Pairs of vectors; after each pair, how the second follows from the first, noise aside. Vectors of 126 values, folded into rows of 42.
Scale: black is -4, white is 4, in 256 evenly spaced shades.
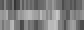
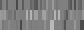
partly zeroed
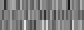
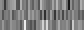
copied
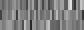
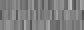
shrunk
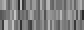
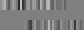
partly zeroed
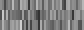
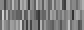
copied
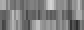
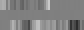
partly zeroed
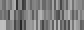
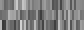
sign-scrambled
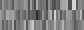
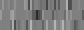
partly zeroed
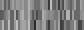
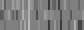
partly zeroed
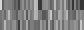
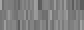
shrunk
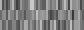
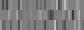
partly zeroed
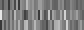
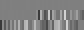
partly zeroed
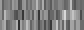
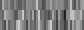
sign-scrambled
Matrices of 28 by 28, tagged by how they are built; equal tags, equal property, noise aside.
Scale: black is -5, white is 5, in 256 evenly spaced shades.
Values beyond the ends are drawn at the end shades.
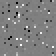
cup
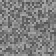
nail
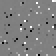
cup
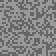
nail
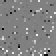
cup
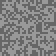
nail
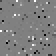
cup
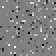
cup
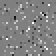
cup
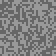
nail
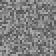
nail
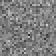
nail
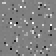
cup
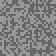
nail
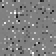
cup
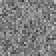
nail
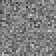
nail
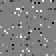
cup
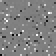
cup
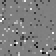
cup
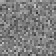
nail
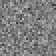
nail
